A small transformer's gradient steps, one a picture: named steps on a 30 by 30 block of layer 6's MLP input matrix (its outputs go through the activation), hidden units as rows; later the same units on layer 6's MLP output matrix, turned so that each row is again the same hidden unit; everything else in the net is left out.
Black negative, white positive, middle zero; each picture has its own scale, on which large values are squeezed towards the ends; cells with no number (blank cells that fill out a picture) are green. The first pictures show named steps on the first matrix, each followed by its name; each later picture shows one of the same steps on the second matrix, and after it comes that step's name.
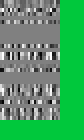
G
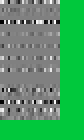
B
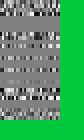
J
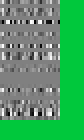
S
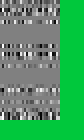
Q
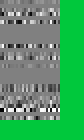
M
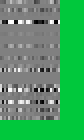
B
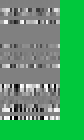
M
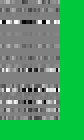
B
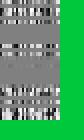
Q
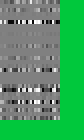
B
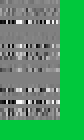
S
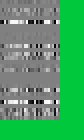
S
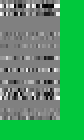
J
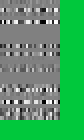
G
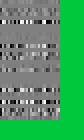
S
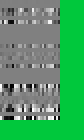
M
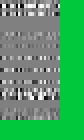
J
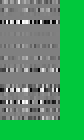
B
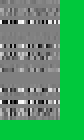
S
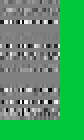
S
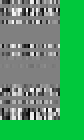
Q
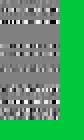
G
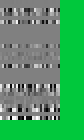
M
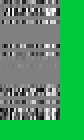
Q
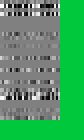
J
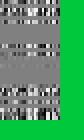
Q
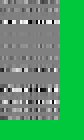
B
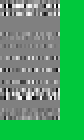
J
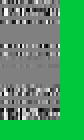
Q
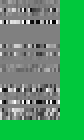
G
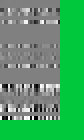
M
